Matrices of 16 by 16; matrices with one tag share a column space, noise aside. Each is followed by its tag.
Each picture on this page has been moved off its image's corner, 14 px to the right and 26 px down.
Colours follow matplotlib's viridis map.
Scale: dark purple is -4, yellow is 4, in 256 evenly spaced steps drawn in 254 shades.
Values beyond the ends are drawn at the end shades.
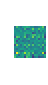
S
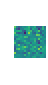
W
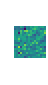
W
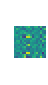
S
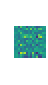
S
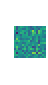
W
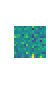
S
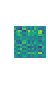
W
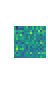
W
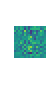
W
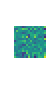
S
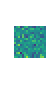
S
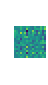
W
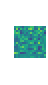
W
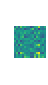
S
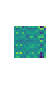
S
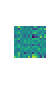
S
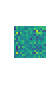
W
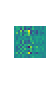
W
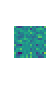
S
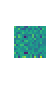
S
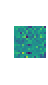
S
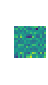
S
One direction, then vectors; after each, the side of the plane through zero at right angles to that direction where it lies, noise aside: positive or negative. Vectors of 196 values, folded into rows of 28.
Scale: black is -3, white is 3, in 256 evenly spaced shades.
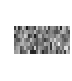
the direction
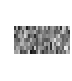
positive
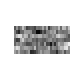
positive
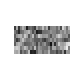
positive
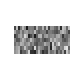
positive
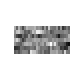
negative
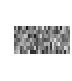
positive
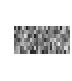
positive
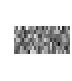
negative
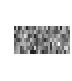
positive
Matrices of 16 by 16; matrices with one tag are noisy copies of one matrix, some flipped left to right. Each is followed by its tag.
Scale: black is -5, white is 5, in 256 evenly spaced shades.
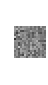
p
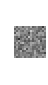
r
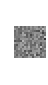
p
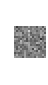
r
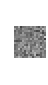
p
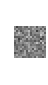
r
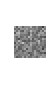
r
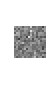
r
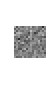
r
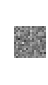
r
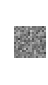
r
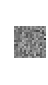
p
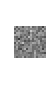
r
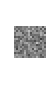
r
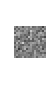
r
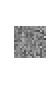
p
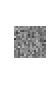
p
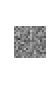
r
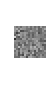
p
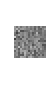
p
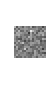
r
